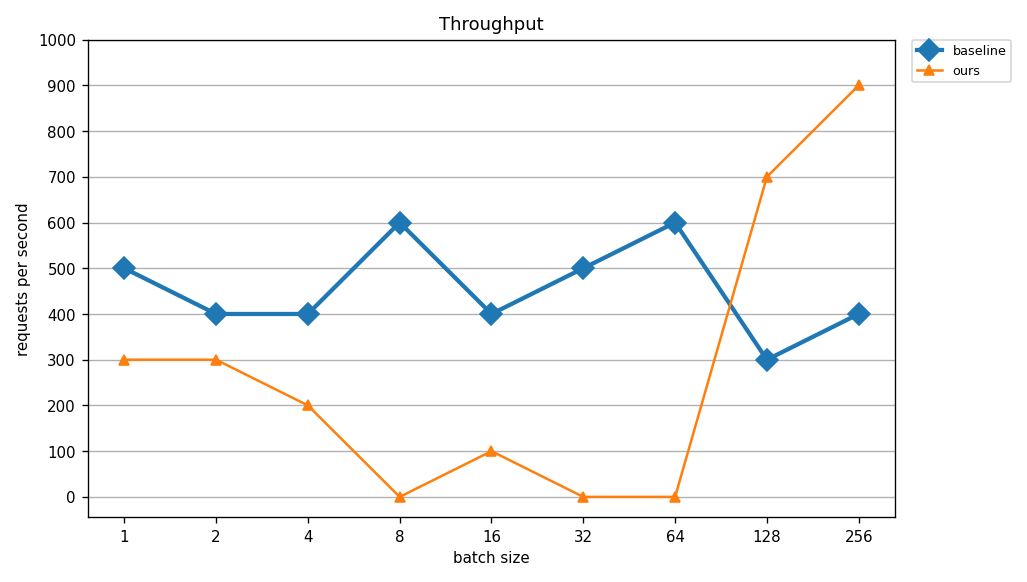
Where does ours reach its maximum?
256
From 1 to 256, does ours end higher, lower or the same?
higher
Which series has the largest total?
baseline
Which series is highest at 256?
ours
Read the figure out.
Title: Throughput
x-axis: batch size, ticks 1 2 4 8 16 32 64 128 256
y-axis: requests per second, ticks 0 100 200 300 400 500 600 700 800 900 1000
Legend: baseline, ours
Values:
baseline: 500 400 400 600 400 500 600 300 400
ours: 300 300 200 0 100 0 0 700 900
